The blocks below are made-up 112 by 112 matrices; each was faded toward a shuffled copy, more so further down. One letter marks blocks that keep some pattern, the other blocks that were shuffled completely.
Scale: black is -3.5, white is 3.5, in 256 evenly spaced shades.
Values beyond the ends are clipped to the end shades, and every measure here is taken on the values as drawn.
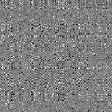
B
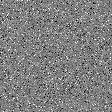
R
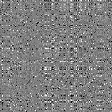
B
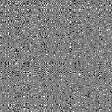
B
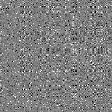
B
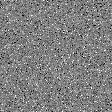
R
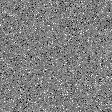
R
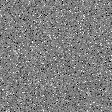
R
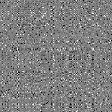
B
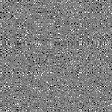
B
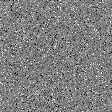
R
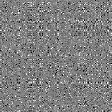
B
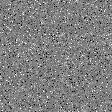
R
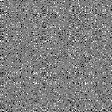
B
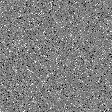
R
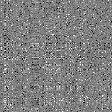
B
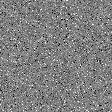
R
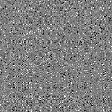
B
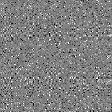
B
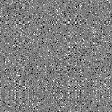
B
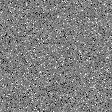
R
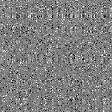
B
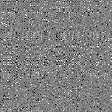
B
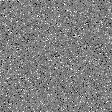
R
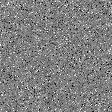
R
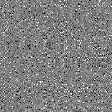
B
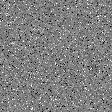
R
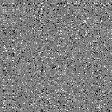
B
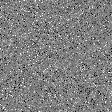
R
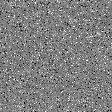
R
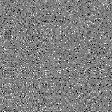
B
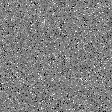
R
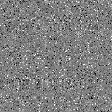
B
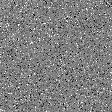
R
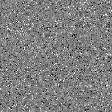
B
